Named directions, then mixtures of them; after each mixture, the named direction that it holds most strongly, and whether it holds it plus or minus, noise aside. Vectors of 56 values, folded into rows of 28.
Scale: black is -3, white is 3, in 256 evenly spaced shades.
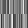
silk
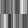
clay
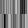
clay, minus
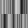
clay, minus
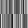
silk, minus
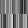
clay, minus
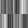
clay, plus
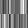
silk, plus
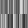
clay, plus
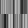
clay, minus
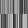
clay, minus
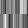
clay, plus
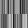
clay, minus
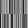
silk, minus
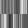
clay, plus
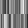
silk, plus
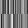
silk, plus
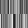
silk, plus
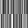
silk, plus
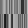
silk, minus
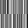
silk, plus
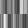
clay, plus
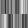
clay, plus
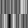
clay, plus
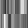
clay, plus
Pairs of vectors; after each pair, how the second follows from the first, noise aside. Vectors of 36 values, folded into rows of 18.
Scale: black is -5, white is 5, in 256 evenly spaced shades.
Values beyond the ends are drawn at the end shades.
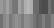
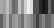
scaled up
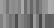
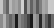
scaled up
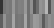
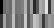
scaled up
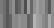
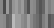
wrapped around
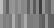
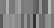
wrapped around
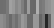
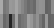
wrapped around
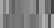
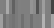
partly zeroed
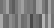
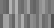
wrapped around
